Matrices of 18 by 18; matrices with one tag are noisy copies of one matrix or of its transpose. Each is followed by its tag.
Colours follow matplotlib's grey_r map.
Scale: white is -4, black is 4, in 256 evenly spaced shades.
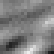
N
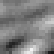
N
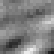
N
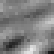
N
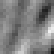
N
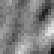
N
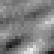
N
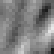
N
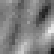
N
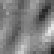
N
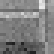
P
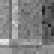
P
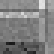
P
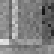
P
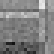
P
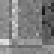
P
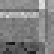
P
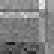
P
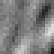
N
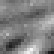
N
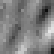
N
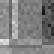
P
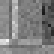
P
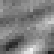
N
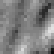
N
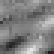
N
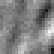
N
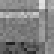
P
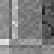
P
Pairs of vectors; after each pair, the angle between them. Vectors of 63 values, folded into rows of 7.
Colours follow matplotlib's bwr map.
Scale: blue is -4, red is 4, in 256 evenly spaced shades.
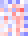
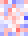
partly aligned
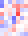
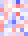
partly aligned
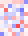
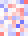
nearly opposite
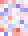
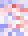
partly opposed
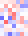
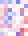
orthogonal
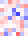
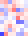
partly opposed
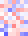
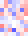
orthogonal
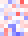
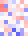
partly aligned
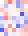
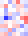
partly opposed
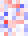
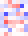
nearly parallel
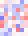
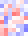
orthogonal
